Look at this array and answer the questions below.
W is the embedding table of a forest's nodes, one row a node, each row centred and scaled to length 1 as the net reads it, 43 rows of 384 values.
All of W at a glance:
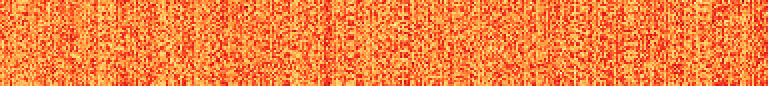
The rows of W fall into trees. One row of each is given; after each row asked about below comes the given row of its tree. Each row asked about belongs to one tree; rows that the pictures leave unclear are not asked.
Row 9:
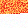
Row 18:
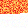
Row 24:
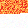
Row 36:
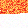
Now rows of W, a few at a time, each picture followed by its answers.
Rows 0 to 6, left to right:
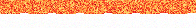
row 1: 9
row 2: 18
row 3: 9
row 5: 9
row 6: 18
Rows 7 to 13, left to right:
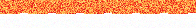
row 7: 18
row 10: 18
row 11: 36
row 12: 18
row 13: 9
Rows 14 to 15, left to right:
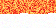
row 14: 18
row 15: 24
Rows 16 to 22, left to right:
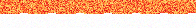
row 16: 9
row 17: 18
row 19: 18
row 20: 24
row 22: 9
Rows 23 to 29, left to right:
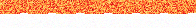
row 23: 24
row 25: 18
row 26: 9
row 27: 9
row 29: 18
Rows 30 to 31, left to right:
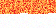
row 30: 18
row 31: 24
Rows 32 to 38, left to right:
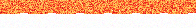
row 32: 36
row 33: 36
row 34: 9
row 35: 18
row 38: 9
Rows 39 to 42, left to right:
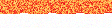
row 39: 18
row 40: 9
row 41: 9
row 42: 9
